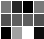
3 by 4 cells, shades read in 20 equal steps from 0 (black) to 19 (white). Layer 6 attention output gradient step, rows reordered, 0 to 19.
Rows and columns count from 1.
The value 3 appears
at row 1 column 2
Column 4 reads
9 6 1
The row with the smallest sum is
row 1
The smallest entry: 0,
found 2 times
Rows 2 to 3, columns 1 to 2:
6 7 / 0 12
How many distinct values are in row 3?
4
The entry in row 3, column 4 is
1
